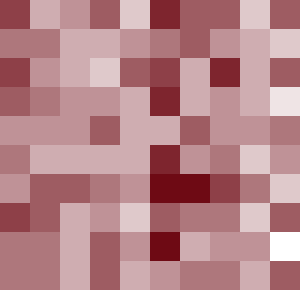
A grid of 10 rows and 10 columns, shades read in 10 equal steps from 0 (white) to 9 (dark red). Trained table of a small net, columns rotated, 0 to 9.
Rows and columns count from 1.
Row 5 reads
4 4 4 6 3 3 6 4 4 5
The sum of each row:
50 40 49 41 43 40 57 46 43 45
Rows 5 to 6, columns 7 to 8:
6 4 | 4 5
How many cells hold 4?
21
